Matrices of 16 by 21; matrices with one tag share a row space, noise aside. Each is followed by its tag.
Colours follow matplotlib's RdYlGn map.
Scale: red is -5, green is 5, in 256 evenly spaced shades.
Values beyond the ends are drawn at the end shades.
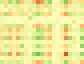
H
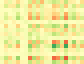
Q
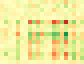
Q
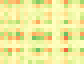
H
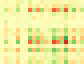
Q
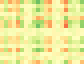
H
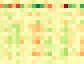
H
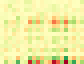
Q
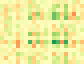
Q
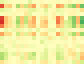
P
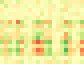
H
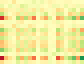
P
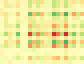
Q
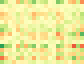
P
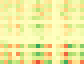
H
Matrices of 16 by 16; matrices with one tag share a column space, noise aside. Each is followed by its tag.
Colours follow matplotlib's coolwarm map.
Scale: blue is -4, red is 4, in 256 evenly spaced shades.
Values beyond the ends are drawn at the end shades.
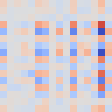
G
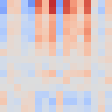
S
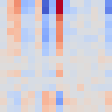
S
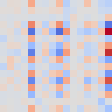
G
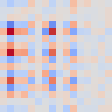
G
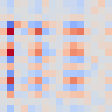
G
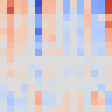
S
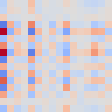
G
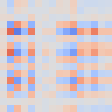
G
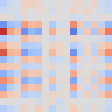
G
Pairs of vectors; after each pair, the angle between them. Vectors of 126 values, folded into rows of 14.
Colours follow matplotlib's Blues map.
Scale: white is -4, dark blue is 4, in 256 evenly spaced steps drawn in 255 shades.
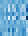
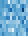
partly opposed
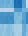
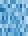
orthogonal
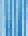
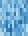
partly aligned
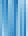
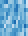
partly aligned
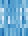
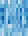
nearly opposite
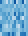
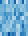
nearly parallel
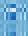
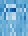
nearly opposite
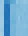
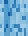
partly aligned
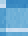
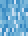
orthogonal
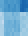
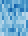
partly aligned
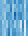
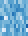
orthogonal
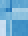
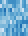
partly aligned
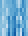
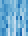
nearly opposite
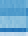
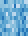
orthogonal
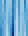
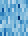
orthogonal
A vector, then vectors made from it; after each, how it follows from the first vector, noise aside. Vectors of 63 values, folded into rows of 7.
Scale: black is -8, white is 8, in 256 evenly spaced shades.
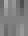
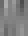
copied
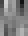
scaled up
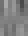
copied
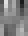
scaled up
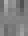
copied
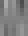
copied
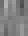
copied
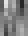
scaled up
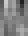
scaled up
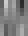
scaled up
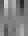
scaled up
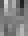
scaled up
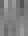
copied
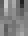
scaled up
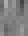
copied
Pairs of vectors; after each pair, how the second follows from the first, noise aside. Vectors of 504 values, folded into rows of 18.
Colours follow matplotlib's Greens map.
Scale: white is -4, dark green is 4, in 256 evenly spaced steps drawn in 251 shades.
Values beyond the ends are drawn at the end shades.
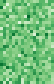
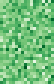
reversed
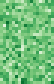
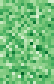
wrapped around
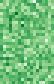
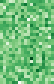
reversed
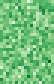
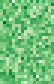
reversed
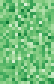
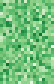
wrapped around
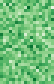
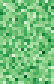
wrapped around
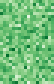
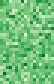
wrapped around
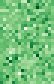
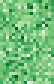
reversed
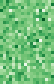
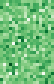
reversed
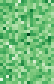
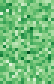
wrapped around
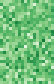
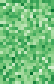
wrapped around
